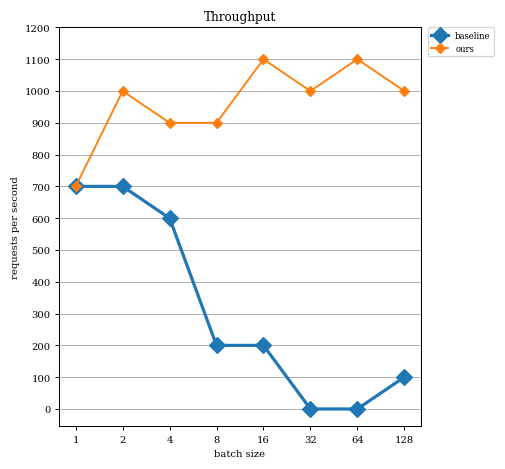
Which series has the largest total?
ours
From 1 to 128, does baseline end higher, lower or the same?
lower
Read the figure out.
Title: Throughput
x-axis: batch size, ticks 1 2 4 8 16 32 64 128
y-axis: requests per second, ticks 0 100 200 300 400 500 600 700 800 900 1000 1100 1200
Legend: baseline, ours
Values:
baseline: 700 700 600 200 200 0 0 100
ours: 700 1000 900 900 1100 1000 1100 1000
